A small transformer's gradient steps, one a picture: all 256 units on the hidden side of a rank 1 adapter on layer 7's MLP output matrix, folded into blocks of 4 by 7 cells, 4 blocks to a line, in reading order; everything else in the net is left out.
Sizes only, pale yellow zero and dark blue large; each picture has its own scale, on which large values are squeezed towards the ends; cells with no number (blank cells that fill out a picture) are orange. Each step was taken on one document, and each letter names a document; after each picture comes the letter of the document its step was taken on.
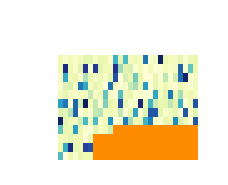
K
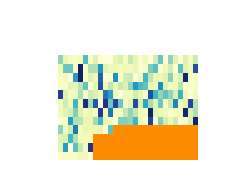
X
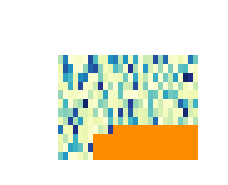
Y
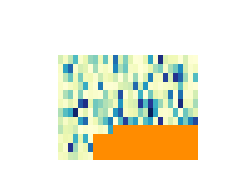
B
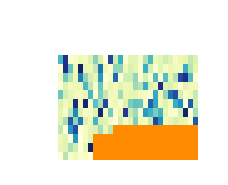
Y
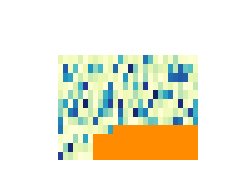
K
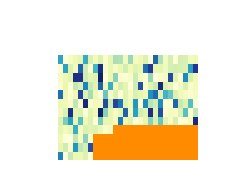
X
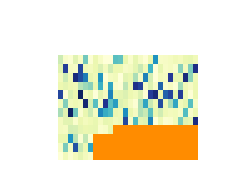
X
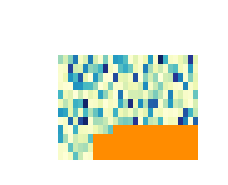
B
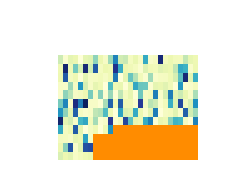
K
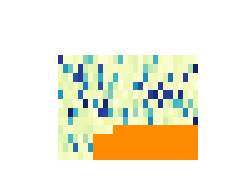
X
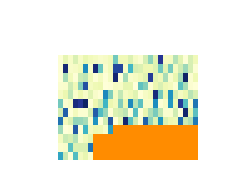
K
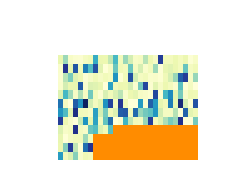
K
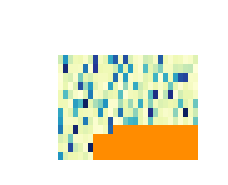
Y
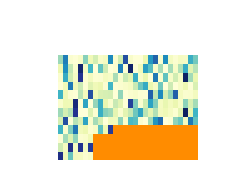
Y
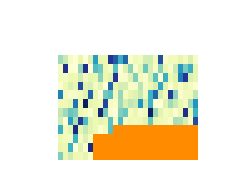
Y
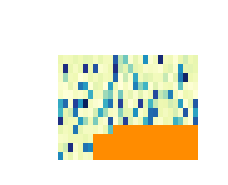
K
